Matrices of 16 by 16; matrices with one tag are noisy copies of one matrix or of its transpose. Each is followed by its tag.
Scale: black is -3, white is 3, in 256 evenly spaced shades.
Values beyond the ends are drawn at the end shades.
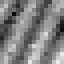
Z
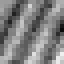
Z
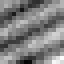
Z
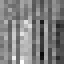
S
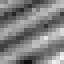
Z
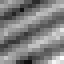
Z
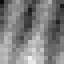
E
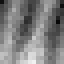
E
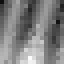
E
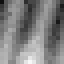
E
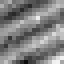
Z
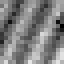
Z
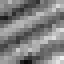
Z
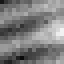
E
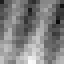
E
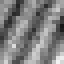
Z
